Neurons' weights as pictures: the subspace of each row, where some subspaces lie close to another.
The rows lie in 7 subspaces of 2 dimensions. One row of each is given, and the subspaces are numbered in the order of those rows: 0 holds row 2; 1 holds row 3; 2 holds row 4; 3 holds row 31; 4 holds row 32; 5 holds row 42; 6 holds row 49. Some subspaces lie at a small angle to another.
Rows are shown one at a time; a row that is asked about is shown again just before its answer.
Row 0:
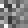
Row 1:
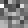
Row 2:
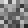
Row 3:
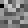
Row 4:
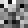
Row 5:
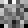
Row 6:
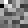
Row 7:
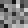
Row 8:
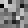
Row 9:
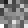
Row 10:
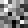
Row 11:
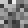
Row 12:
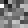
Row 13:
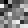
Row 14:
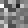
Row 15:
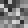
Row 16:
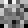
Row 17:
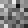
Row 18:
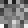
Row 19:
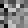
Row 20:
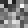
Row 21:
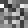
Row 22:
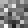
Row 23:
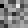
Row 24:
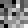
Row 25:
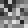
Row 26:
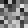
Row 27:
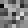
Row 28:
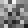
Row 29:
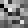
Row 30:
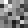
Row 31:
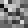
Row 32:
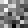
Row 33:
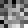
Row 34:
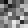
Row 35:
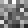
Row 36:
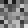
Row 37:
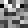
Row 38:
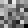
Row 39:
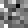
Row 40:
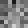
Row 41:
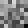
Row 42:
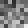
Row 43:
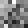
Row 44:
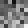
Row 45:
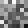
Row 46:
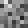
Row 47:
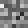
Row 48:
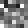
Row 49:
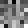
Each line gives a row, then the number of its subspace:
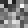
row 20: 2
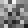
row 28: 3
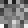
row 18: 6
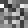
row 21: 0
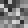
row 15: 3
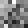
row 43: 3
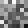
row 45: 0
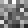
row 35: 0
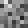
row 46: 4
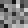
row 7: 6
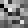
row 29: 3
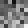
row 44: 5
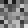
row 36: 0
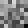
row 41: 5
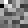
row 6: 1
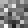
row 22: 4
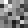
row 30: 4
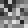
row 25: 3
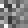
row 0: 4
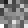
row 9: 6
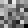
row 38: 5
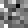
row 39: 3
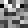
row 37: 1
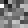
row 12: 1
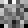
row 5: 6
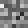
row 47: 2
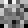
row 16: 6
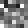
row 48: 6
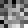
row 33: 0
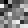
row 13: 1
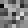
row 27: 2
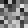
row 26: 0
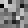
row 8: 2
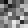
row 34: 4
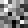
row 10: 4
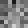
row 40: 2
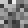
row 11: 2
